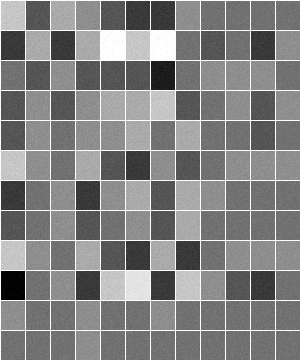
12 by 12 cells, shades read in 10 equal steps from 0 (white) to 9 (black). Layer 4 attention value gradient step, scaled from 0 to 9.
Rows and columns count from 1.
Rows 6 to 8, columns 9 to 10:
5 4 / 4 5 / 5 5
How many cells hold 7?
13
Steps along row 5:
down up down same down up down up same up down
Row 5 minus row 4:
0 0 -1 0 1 0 3 -3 0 1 0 1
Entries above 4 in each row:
8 6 8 5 7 5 7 9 5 7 9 11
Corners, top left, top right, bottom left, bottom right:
2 5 5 5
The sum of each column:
61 56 57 55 52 53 57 54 58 57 63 56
